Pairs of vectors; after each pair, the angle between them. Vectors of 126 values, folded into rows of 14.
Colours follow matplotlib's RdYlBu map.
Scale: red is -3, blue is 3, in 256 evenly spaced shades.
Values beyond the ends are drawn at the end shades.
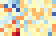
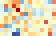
nearly opposite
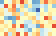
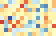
partly aligned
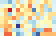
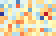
orthogonal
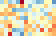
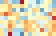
nearly parallel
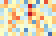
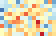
orthogonal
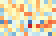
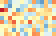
partly opposed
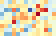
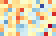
orthogonal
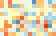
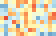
partly opposed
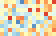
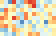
orthogonal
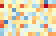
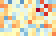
partly aligned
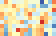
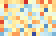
orthogonal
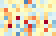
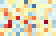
nearly parallel
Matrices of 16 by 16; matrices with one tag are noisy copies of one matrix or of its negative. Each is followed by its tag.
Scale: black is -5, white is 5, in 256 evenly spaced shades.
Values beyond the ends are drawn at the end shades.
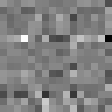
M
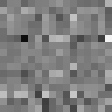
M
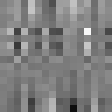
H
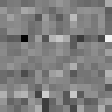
M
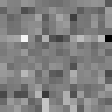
M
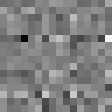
M
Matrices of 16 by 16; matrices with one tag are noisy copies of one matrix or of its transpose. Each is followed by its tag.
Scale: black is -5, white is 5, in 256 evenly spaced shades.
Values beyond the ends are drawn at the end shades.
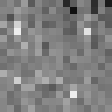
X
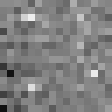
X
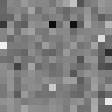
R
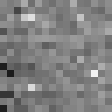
X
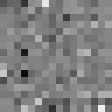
R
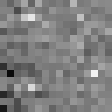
X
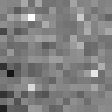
X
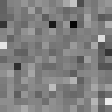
R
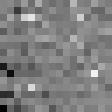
X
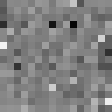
R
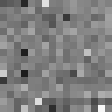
R
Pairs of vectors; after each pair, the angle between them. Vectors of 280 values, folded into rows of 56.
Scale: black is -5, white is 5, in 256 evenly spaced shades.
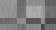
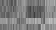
nearly opposite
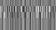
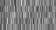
partly opposed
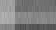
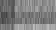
nearly opposite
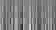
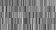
partly opposed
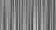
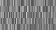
orthogonal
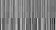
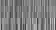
nearly opposite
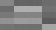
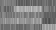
nearly parallel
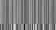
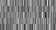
partly aligned
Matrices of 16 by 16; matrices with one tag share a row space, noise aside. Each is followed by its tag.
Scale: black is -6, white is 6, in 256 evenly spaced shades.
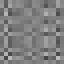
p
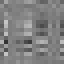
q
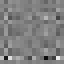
p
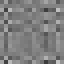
p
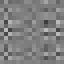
p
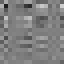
q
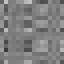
q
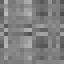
q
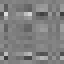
q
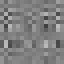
p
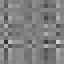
p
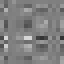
q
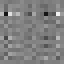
p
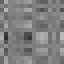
q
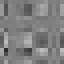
q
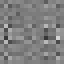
p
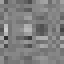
q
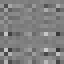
p
